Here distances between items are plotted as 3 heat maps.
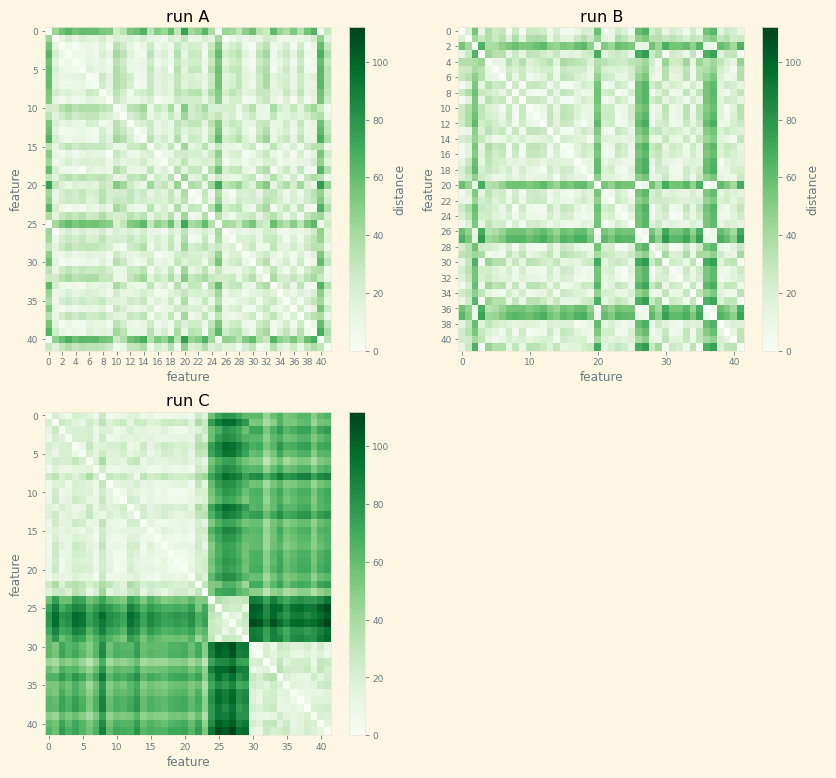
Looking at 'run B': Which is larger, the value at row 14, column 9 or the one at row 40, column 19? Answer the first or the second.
the first
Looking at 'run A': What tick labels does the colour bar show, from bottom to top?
0, 20, 40, 60, 80, 100
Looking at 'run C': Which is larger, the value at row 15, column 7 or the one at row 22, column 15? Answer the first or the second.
the second
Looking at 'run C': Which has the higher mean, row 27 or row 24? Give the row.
27
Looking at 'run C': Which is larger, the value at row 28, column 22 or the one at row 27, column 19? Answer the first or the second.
the second
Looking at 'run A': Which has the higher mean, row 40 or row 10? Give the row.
40
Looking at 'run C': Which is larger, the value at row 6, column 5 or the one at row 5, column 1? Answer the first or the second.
the first
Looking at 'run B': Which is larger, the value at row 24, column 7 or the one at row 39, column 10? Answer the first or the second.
the first
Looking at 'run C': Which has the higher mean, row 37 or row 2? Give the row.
37
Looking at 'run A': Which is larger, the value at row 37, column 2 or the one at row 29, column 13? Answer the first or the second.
the first
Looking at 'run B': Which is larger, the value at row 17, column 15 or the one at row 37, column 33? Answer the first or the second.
the second
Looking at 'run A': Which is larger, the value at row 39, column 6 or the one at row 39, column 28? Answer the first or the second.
the second
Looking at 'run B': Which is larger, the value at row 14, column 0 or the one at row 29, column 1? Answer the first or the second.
the second
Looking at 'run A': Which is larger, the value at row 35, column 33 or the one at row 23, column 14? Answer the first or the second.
the first
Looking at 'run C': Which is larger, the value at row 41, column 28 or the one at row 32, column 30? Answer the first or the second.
the first
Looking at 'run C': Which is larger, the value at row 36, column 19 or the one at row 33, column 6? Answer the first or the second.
the first
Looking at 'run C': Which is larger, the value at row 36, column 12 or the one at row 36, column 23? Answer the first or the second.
the first
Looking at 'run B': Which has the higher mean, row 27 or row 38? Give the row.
27
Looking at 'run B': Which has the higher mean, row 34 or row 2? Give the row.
2
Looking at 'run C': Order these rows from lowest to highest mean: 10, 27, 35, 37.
10, 35, 37, 27
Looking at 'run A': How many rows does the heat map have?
42
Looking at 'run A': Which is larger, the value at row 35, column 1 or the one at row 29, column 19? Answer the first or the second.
the second
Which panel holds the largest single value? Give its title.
run C
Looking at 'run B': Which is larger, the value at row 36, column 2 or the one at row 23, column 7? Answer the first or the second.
the second
